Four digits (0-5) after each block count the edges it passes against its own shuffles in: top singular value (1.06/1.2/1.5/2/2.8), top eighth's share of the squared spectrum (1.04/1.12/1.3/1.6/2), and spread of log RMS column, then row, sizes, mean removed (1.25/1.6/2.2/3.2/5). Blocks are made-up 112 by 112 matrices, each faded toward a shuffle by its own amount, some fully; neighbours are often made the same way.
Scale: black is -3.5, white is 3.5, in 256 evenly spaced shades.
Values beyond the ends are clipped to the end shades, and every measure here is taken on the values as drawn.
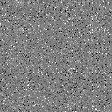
4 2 1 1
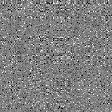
5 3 2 2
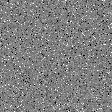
2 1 0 0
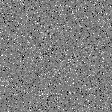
1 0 0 0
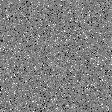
2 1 0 0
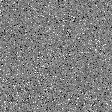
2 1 0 0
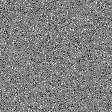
0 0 0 0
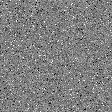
0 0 0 0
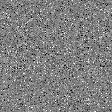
3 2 1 1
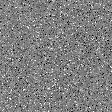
1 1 0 0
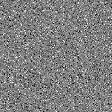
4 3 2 1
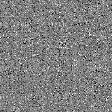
3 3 1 1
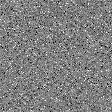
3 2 0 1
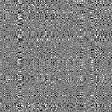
5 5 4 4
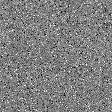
2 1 0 0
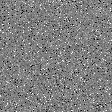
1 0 0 0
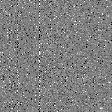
4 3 2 1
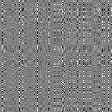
5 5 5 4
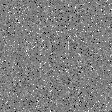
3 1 1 0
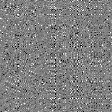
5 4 3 2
